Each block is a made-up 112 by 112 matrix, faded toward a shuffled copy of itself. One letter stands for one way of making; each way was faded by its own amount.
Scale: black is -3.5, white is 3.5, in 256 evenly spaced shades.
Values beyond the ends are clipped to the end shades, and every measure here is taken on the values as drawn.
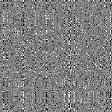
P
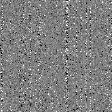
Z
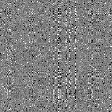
P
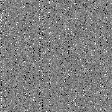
Z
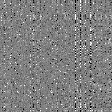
P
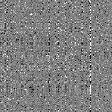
P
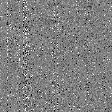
Z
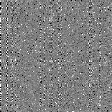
P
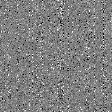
Z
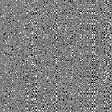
P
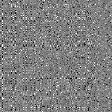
P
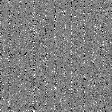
Z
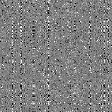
P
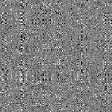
P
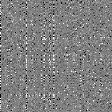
P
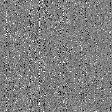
Z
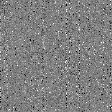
Z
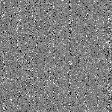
Z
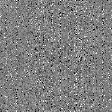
Z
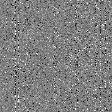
Z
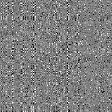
P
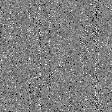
Z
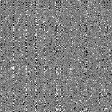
P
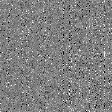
Z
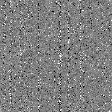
Z
